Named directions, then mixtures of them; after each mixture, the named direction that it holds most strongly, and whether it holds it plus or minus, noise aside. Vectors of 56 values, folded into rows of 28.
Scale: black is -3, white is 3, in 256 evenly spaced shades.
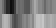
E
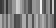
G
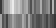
E, minus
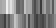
E, minus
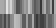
G, minus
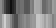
E, plus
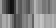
E, plus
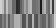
G, minus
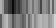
E, plus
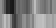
E, plus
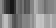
E, plus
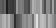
E, plus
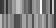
G, plus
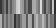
G, plus
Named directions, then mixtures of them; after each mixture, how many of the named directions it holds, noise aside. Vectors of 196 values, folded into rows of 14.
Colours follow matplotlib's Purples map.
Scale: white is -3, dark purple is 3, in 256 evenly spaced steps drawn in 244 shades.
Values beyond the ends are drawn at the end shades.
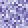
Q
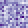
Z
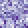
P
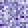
one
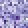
two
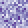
one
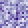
three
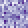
three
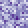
three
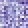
one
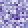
three
